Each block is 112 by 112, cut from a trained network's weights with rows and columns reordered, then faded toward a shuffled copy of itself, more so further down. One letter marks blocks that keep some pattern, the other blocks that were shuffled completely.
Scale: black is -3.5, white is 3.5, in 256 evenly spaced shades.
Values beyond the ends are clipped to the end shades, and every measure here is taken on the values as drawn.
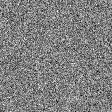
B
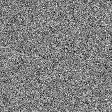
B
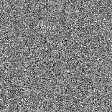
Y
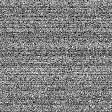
Y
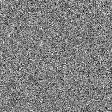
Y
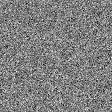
B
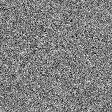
B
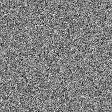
B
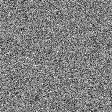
B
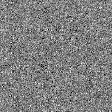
Y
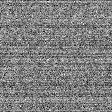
Y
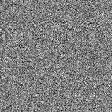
Y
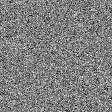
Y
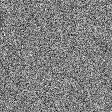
B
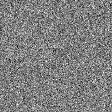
Y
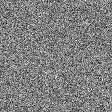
B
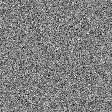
B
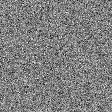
B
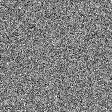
B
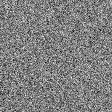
B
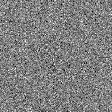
Y
